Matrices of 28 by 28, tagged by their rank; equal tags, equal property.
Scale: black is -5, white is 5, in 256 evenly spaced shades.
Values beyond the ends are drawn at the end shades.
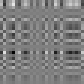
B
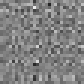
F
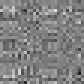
F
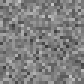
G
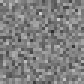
G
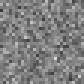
G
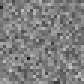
G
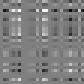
B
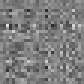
F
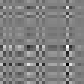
B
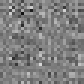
F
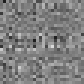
F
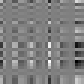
B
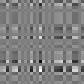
B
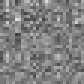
F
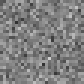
G
